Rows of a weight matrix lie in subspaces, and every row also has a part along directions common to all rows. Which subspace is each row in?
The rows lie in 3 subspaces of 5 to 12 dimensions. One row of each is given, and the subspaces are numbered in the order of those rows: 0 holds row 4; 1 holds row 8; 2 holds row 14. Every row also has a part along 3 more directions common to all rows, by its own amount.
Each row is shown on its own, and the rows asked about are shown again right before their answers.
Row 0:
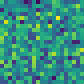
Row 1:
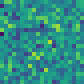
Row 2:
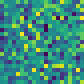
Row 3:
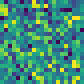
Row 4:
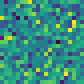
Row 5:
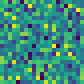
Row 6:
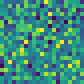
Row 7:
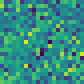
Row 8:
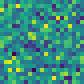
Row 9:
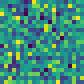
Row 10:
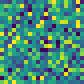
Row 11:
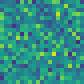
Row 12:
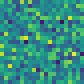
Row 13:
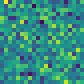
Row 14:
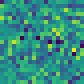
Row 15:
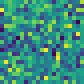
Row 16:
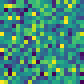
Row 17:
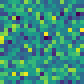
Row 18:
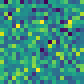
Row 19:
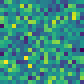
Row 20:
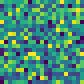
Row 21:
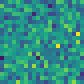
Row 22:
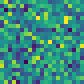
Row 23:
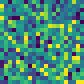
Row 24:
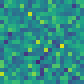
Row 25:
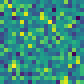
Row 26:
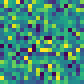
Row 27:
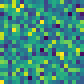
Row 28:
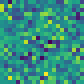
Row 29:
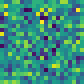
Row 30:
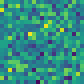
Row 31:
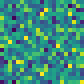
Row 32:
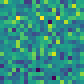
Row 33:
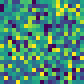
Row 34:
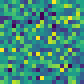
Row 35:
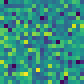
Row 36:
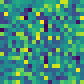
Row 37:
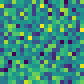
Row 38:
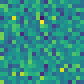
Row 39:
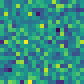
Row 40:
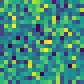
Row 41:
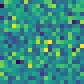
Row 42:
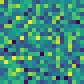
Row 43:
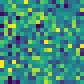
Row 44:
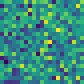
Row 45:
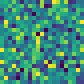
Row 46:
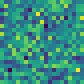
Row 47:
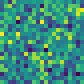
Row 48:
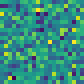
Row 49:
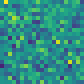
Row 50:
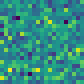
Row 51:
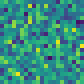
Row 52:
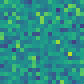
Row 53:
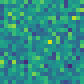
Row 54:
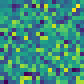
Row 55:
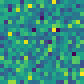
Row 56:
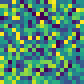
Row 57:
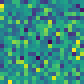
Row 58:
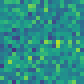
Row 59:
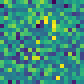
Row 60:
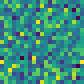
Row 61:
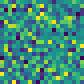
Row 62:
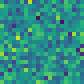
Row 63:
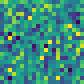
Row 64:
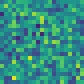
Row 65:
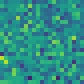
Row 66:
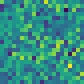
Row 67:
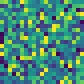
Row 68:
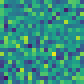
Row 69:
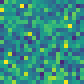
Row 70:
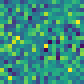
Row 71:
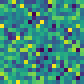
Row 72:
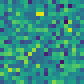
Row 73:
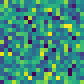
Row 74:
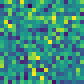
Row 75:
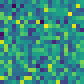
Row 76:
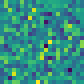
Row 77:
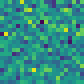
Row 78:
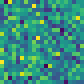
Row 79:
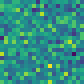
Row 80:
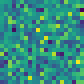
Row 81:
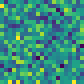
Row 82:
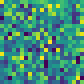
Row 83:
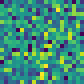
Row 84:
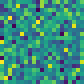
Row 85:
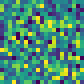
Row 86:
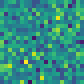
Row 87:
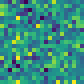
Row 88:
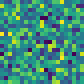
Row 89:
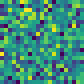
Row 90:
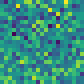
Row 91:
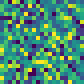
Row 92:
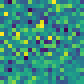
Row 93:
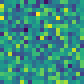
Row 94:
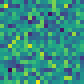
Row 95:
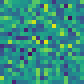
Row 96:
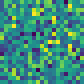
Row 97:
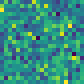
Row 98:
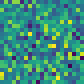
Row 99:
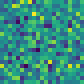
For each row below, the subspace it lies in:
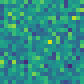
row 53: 2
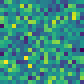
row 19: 1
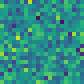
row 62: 2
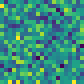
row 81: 2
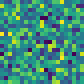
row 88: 2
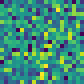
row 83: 2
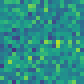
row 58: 2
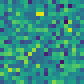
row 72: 2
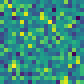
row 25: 0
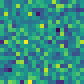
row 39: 2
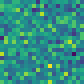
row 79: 0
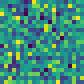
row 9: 0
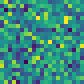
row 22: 2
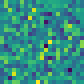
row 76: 1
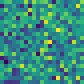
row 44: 1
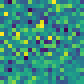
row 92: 2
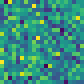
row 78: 0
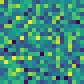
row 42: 1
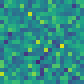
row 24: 2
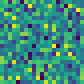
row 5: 2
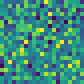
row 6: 2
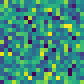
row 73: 1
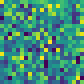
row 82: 1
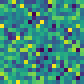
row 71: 2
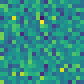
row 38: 0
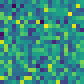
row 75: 0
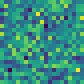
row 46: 1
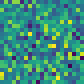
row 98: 2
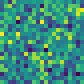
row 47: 2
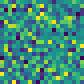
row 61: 2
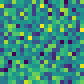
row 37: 2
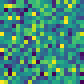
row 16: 2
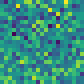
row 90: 0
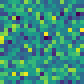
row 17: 0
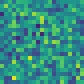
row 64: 0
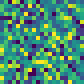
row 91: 2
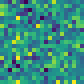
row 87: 0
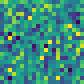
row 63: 1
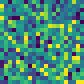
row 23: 0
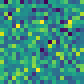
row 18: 0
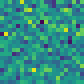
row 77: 2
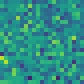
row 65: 1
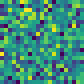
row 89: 0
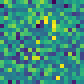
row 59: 2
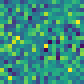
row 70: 1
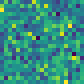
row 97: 0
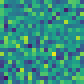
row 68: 0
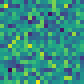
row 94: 1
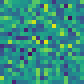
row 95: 2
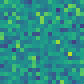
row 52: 0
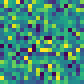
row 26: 2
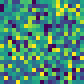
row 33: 0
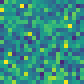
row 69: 1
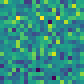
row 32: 0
